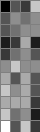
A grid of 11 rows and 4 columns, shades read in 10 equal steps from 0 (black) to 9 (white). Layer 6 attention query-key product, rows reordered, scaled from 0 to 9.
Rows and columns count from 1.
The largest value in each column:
9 7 7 7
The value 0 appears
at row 1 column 1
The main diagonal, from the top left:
0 5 5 1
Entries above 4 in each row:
1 2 2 1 1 4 2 3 3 2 2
